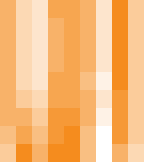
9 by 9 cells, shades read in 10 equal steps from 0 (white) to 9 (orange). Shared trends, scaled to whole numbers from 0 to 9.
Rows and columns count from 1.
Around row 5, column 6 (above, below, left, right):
6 6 7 1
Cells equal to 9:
9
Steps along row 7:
same down up same down down up down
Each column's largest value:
6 9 6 9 9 6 2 9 4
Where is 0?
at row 8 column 7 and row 9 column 7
